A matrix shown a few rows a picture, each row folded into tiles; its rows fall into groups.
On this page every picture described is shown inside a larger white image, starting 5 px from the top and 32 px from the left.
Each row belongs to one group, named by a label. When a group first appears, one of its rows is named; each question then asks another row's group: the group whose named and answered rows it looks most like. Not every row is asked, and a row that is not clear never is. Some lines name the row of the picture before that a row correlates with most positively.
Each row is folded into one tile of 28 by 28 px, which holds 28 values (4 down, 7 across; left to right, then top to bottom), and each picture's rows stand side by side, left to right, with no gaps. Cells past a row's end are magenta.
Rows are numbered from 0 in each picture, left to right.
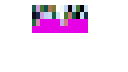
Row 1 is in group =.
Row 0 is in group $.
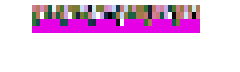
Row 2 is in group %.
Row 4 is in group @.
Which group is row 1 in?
%
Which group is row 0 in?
%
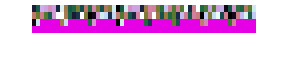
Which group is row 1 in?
=
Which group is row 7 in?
$
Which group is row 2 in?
$
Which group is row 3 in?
@
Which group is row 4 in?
%
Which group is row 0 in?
@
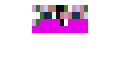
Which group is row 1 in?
@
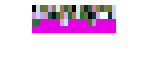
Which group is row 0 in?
%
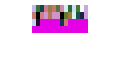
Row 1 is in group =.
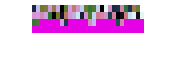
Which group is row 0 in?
%
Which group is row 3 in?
$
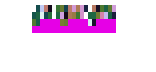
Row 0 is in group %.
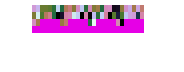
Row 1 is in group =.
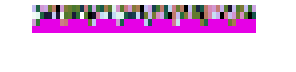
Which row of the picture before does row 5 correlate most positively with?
2
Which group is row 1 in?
=
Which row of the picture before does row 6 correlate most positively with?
1
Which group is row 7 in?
%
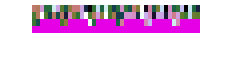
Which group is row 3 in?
$
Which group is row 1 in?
@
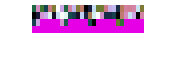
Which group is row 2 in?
%
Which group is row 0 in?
$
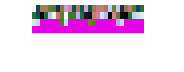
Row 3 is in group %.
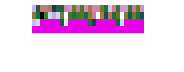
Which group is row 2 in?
%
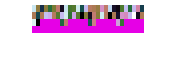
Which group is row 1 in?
%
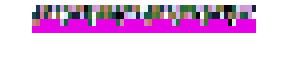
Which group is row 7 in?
@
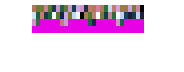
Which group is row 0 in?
=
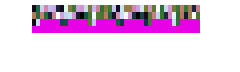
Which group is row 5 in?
=
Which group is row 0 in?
@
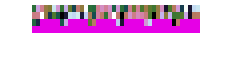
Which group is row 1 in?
$
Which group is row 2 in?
@
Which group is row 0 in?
%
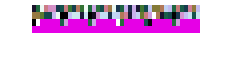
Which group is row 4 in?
%
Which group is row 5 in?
$
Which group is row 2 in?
$
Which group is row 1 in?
$
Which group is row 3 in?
=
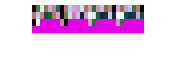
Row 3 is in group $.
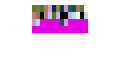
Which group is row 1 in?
$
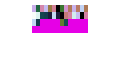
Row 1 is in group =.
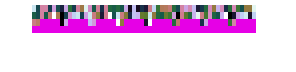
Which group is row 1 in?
$
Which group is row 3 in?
=
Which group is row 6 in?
@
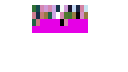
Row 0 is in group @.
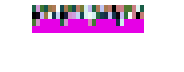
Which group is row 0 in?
$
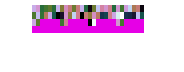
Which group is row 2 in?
@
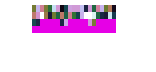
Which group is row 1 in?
@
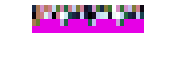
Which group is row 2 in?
$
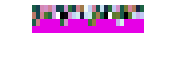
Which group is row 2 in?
=
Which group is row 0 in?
@
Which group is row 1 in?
$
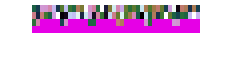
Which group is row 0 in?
@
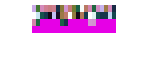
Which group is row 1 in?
%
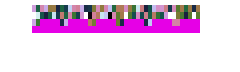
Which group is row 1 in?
@
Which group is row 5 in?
=
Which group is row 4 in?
@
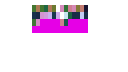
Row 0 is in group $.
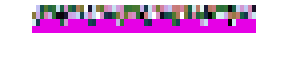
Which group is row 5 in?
%
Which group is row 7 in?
@
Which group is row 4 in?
%
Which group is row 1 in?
$
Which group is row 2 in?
%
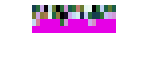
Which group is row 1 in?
$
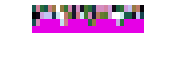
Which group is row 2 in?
@
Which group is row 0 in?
$
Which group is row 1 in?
=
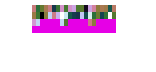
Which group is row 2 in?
=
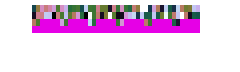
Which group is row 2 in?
=
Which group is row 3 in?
$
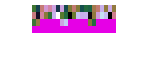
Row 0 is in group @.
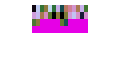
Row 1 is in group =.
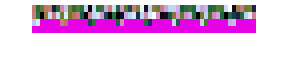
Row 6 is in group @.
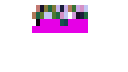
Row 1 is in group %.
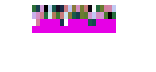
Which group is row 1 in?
@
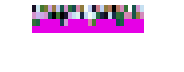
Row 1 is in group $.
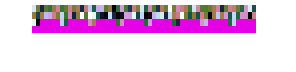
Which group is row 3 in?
$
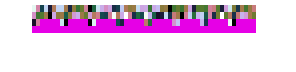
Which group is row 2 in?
@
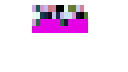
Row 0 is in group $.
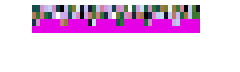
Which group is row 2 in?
@
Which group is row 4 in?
$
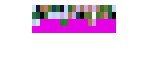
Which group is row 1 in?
%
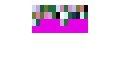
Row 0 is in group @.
